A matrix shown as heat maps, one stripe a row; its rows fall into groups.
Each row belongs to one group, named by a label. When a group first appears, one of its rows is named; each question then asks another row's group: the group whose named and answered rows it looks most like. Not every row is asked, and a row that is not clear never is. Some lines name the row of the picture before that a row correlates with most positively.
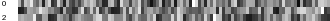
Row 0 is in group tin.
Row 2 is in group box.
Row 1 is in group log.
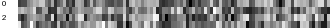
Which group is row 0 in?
log
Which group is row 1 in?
box
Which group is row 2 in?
log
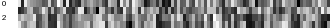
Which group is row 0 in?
tin
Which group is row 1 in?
log
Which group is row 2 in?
box
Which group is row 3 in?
box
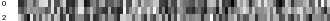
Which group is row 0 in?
log
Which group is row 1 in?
log
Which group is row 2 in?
tin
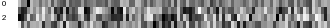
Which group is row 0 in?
tin
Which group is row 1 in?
log
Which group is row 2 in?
log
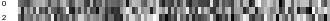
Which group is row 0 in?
log
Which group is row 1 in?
tin
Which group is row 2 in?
log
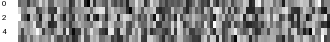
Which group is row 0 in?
log
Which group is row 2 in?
tin
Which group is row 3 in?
box
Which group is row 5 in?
log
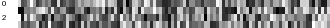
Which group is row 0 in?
box
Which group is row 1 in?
log
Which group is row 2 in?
tin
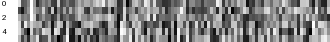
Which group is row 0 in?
box
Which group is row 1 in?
log
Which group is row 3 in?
tin
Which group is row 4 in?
tin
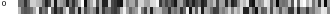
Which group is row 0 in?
log
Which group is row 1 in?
tin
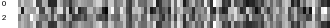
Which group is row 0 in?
box
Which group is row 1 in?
tin
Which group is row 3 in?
box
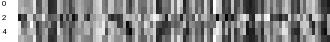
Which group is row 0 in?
box
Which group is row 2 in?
log
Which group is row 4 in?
box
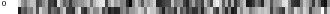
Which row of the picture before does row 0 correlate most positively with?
4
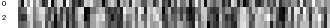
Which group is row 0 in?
tin
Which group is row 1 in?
log
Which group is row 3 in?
log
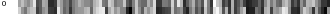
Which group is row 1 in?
box
